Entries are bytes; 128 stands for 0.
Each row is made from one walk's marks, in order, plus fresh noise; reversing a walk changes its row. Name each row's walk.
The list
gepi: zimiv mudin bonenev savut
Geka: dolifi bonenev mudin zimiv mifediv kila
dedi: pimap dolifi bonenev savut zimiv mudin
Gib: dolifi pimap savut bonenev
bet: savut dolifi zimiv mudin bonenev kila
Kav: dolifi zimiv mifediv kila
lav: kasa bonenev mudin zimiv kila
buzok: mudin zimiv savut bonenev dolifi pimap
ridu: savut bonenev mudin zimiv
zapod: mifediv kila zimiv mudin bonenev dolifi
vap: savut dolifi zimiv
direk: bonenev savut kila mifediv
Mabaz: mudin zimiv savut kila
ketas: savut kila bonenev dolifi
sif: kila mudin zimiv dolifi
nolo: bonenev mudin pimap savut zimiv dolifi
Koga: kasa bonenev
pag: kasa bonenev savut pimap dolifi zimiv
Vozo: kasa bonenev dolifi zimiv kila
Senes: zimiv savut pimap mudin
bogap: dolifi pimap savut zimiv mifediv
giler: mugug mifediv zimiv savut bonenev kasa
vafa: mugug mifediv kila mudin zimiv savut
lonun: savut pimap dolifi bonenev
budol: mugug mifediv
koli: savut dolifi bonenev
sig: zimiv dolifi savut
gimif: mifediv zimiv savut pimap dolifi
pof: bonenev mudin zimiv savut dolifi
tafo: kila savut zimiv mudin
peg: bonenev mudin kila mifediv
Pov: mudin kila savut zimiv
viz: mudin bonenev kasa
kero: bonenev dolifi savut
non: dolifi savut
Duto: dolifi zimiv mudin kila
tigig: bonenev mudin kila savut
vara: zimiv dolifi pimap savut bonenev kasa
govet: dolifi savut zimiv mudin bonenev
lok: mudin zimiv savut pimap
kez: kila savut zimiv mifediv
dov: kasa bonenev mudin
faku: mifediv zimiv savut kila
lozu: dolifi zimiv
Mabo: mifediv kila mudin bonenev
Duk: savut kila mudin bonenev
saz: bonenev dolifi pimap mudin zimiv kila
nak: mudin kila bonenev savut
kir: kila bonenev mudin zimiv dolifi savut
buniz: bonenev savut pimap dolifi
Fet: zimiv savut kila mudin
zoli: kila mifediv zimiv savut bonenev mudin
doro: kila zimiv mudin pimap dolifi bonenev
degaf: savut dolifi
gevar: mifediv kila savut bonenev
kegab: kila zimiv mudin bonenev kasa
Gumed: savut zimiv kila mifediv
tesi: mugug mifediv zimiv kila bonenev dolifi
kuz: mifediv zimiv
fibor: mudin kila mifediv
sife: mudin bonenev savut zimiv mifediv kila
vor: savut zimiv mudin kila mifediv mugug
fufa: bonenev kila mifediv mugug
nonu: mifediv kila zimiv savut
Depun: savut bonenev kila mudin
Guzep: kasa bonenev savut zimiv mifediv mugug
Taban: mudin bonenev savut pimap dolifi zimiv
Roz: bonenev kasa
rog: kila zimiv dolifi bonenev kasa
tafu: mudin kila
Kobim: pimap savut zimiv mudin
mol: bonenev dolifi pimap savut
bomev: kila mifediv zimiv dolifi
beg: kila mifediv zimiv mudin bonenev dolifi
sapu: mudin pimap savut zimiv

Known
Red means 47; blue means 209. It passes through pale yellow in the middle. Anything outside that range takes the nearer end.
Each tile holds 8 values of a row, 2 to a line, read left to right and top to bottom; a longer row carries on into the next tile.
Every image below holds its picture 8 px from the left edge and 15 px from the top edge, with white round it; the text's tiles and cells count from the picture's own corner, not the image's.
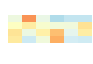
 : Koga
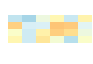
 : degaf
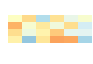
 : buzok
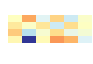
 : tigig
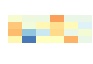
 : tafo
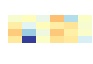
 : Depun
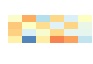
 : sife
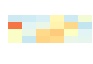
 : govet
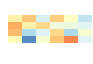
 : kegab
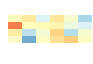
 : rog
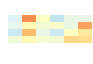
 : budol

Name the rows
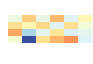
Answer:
nak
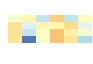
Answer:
ridu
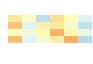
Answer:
Senes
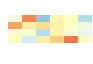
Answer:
zapod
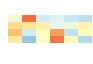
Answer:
lav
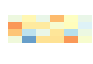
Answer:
sif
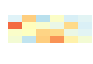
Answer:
Geka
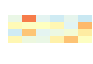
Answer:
giler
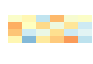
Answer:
Mabaz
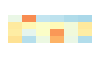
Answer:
Guzep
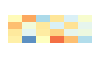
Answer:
pof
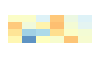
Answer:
kez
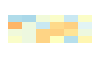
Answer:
non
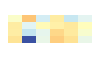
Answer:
direk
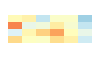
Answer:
vara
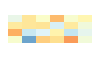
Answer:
tafu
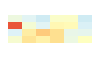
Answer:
lozu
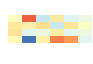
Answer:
peg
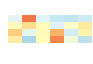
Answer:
dov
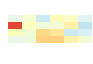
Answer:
Duto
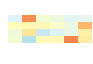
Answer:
vafa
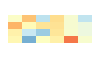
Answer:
zoli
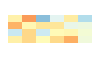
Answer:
kuz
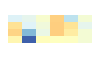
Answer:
ketas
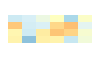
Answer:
koli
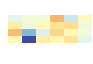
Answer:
Duk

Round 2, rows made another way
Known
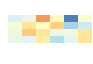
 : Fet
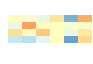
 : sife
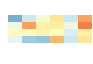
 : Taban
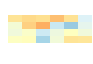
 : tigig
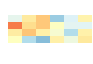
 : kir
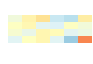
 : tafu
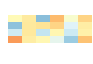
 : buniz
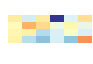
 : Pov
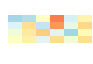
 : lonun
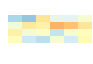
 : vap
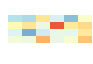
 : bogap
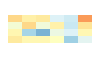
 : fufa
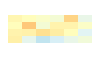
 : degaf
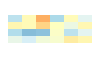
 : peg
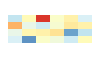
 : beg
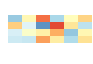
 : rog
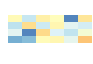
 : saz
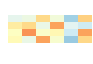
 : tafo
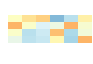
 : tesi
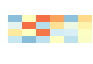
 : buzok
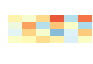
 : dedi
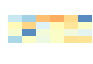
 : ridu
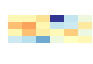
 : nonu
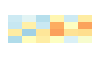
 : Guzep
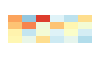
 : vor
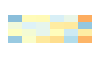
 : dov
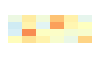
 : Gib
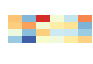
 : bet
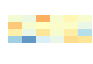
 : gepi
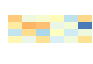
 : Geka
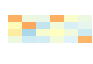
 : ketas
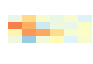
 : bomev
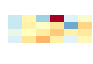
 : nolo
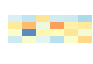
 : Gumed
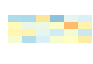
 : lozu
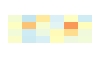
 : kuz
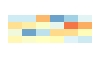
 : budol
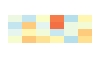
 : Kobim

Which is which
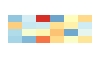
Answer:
kegab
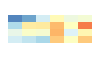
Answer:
pag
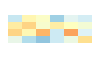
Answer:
sig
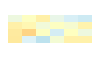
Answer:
non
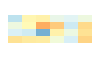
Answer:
direk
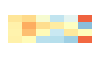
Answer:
lok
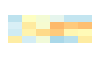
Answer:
gimif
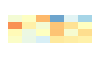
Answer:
vafa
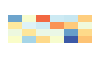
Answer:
zoli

